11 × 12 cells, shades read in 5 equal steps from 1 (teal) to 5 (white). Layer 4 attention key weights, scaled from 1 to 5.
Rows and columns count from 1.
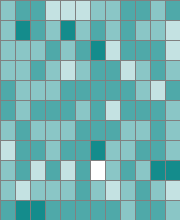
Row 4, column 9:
4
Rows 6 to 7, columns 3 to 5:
2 2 2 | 3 3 3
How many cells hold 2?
57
